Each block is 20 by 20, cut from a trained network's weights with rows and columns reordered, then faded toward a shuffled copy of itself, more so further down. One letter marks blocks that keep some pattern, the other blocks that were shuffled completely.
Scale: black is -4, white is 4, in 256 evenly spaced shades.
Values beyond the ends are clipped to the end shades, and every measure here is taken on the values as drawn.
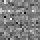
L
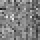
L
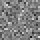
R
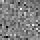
R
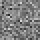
R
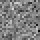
R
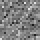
R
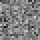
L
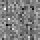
L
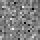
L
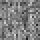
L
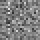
L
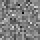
R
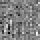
L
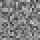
L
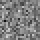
R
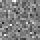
R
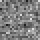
L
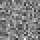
L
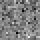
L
